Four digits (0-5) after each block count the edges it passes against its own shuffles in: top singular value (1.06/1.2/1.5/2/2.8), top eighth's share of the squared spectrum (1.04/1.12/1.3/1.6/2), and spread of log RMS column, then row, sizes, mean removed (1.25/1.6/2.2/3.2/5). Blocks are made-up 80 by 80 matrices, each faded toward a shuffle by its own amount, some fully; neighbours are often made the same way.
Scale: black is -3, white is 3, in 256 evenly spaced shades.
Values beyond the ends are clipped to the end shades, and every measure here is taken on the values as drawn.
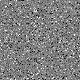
3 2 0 1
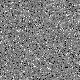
2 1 0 0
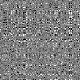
4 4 3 3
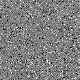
3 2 0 1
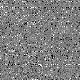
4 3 1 2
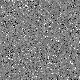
1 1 0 0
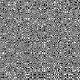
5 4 3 3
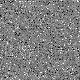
2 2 0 1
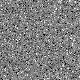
0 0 0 0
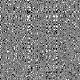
4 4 3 2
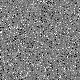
0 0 0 0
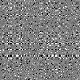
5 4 2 3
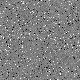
0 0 0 0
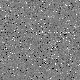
2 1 0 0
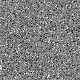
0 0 0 0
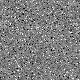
0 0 0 0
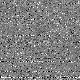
2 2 0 3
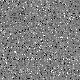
2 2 0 1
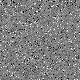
0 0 0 0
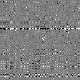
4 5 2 3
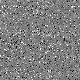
2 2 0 1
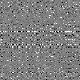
4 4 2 3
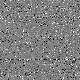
2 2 0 1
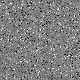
0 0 0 0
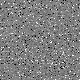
2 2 0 1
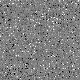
2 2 0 1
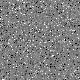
2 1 0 0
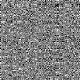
4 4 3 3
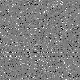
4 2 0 1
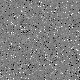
2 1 1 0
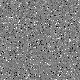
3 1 0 0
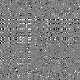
5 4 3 3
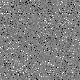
3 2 0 0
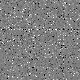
3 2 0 1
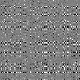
5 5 4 4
